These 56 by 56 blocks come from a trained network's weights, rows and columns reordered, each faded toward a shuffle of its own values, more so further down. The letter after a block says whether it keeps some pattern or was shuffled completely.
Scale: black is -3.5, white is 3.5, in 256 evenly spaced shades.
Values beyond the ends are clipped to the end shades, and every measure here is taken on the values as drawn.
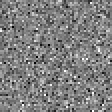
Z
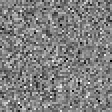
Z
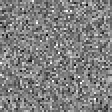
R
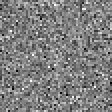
R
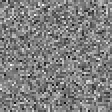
Z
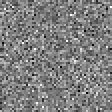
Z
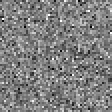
Z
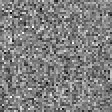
Z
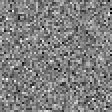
R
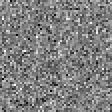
Z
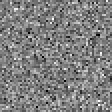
R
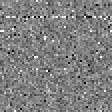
Z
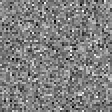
R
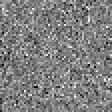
R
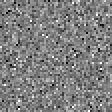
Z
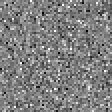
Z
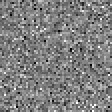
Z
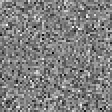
Z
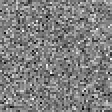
R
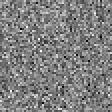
Z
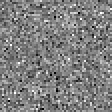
Z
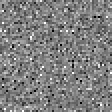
R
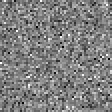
R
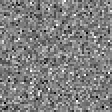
R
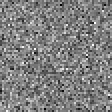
Z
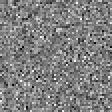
R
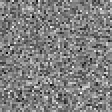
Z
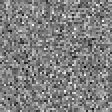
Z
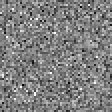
R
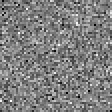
R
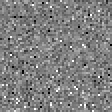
R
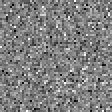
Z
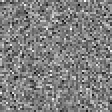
Z
